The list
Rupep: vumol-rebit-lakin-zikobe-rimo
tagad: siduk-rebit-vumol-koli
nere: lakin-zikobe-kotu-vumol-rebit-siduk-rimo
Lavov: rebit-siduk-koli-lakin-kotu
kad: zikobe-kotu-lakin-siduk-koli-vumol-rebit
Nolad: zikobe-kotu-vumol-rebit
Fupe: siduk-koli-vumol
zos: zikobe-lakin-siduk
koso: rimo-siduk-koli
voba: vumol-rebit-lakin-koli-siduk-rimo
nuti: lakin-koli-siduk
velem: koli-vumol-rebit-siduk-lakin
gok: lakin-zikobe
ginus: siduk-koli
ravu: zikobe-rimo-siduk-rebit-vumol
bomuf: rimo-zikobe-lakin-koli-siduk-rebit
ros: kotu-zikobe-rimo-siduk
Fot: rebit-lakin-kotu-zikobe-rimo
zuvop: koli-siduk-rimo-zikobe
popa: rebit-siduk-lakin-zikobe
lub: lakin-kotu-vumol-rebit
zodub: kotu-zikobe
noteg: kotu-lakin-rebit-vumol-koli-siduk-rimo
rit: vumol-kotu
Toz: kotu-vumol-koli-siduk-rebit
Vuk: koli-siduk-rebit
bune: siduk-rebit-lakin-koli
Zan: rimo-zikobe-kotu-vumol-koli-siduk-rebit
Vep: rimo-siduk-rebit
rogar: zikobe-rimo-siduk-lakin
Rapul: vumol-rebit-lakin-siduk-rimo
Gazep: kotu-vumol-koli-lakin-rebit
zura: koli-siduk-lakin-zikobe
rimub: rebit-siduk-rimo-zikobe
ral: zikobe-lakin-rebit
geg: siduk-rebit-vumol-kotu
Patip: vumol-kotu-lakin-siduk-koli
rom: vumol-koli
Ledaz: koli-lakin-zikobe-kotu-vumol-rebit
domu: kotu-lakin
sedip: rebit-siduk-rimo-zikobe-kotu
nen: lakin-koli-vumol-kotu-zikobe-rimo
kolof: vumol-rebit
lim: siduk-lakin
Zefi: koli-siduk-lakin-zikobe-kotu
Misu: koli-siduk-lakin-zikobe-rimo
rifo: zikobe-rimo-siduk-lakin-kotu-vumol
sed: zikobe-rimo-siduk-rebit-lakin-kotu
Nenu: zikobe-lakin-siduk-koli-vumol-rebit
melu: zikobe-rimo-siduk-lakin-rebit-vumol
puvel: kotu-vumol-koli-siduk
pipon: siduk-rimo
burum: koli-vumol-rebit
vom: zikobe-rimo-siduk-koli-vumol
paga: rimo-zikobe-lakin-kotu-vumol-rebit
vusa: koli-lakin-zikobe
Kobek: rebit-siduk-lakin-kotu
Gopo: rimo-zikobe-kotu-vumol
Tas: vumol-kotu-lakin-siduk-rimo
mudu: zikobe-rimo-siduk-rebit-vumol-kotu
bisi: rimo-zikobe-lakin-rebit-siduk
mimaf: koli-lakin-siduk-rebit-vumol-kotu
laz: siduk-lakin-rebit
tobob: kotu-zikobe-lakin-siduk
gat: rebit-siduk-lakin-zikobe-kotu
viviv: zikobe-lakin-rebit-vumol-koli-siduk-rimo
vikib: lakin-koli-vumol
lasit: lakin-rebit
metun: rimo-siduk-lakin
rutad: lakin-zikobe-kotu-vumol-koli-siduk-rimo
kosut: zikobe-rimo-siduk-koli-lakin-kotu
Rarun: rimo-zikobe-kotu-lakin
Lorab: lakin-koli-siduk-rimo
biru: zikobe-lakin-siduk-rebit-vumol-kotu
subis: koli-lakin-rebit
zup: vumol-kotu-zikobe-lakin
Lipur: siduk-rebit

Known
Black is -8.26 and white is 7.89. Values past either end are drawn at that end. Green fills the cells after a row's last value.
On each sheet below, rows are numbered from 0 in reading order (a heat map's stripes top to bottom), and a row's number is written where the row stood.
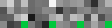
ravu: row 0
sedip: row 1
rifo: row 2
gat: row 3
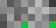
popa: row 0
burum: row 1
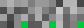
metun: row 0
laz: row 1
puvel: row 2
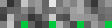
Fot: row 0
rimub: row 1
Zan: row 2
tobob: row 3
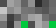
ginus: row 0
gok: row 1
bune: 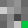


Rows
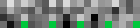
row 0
Vep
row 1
bisi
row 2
pipon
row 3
koso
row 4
Rupep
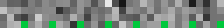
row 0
subis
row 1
biru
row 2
Gopo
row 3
sed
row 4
Zefi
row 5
viviv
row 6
rom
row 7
kosut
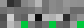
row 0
ral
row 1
vom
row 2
Lorab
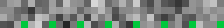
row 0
lim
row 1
paga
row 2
Lipur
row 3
geg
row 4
mudu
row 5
domu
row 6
zodub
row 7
noteg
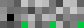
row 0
zuvop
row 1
Tas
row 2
Toz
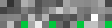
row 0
Rarun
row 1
nen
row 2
Vuk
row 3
lub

